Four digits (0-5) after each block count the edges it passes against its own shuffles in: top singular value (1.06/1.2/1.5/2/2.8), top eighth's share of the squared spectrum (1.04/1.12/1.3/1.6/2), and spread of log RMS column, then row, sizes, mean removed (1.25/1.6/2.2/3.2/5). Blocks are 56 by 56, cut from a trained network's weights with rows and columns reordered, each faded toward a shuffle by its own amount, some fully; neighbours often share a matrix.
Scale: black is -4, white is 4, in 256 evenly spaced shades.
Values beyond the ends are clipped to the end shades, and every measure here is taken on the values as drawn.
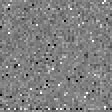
2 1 0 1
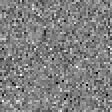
1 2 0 0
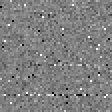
3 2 0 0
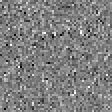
2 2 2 1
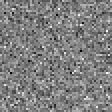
2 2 0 0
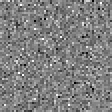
1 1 1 0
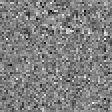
2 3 1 1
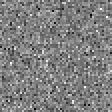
0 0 0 0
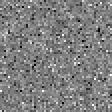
0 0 0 0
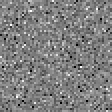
0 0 0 0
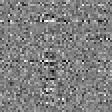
4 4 2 3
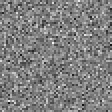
0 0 0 0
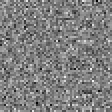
3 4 1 2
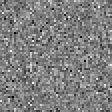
0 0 0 0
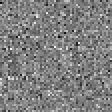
3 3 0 2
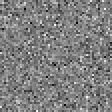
0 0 0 0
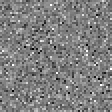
0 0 0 0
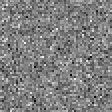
2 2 0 1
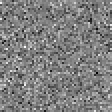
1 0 0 0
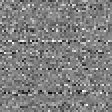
3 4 0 3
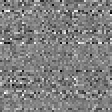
4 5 1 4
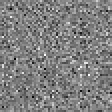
3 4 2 2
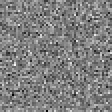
2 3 1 1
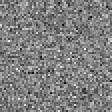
2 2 0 0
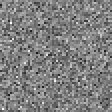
1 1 0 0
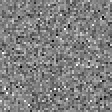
1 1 0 0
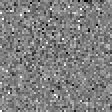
0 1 0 0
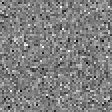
2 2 0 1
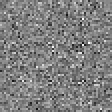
3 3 2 2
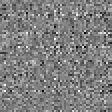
3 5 2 3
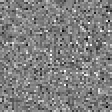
1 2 0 1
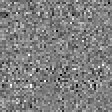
3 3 1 2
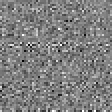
3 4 0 3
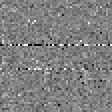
4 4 0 2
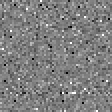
2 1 0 1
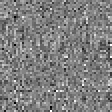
3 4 3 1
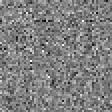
2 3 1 1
